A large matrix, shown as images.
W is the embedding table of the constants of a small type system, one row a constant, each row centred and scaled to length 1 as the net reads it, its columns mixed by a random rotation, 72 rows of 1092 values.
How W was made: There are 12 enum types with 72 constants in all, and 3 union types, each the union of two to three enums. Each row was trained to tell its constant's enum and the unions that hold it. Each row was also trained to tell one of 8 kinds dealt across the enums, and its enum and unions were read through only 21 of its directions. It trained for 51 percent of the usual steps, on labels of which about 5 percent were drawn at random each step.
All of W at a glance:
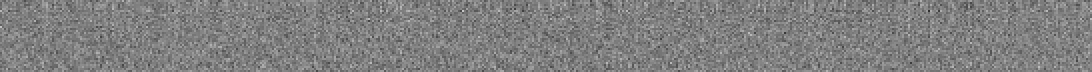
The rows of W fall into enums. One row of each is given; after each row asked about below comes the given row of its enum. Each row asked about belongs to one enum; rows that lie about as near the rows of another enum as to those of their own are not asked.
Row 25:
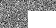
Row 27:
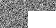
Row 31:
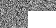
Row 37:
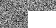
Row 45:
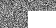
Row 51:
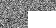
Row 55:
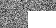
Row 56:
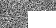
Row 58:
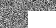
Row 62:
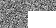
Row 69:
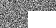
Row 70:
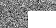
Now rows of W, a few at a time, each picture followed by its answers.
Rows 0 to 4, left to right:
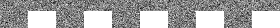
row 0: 62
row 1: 31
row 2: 55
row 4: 37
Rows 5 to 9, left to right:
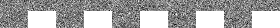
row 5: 25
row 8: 25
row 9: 51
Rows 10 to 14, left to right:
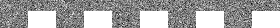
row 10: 69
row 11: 69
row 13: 55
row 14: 58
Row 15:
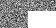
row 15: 27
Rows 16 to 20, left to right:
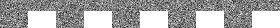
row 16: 58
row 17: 70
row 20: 69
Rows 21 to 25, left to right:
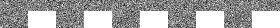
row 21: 69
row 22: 56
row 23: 62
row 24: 55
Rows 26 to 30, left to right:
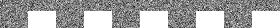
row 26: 56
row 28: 31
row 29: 55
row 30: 58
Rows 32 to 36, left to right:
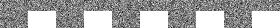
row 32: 25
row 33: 25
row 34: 55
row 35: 56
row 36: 56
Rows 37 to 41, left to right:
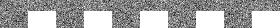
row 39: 31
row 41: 31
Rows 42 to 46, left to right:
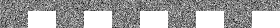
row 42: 62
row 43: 58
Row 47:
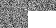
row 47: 25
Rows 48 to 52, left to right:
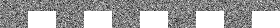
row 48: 27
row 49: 31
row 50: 55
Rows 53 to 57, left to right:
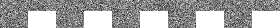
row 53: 51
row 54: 45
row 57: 51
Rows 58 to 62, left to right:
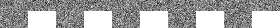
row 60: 58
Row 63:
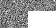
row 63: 62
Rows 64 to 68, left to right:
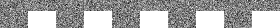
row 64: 27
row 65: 37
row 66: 31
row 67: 37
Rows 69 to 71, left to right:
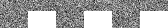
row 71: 25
